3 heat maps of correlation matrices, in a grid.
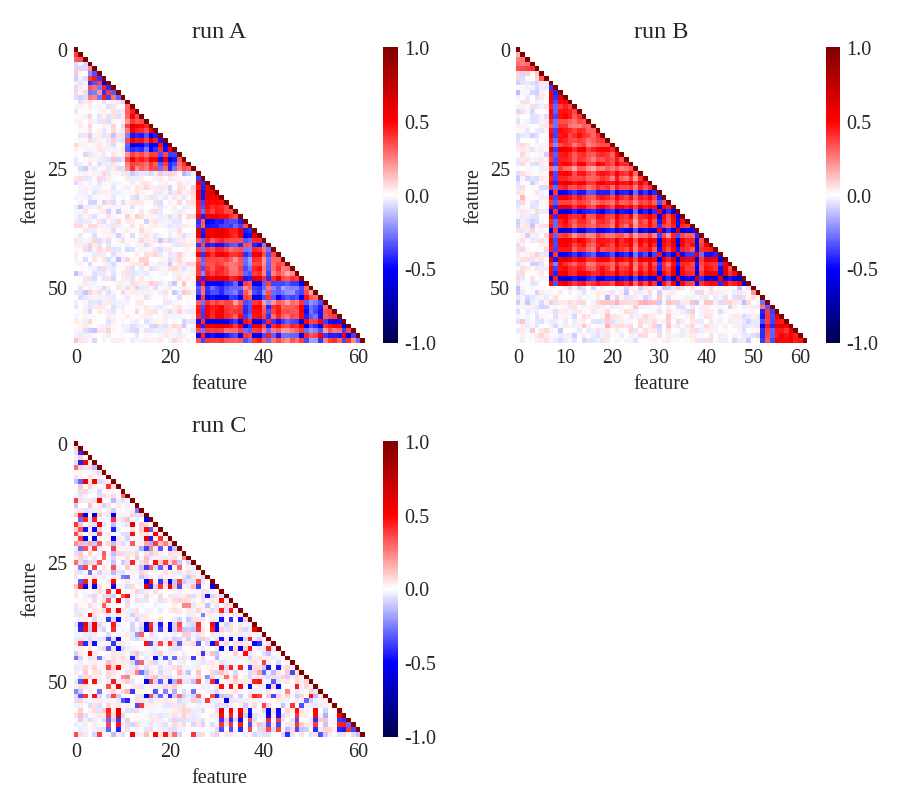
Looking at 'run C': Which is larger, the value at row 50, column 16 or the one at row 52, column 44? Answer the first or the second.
the first
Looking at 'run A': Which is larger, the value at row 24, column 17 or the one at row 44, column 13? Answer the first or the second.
the first
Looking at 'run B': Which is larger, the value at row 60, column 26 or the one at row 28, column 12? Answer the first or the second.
the second
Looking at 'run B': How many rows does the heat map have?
62
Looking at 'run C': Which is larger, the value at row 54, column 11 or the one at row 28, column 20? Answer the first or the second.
the second
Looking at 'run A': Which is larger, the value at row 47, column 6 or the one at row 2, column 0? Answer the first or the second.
the second
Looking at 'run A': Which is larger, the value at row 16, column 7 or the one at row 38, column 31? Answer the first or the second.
the second
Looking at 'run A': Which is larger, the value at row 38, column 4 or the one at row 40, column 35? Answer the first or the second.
the second
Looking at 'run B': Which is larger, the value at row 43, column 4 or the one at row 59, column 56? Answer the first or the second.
the second
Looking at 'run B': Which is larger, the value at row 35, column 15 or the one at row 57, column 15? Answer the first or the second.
the first
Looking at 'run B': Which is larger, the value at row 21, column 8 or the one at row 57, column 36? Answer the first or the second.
the second
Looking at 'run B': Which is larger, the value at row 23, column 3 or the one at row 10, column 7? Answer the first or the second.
the second
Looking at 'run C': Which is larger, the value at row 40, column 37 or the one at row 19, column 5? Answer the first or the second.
the second
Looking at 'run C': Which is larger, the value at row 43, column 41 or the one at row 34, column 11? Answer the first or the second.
the first
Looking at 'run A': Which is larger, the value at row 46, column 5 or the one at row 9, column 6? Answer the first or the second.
the first
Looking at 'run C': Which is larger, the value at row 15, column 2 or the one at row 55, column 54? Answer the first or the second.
the second
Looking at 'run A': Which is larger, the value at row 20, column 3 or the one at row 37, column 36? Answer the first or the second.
the second
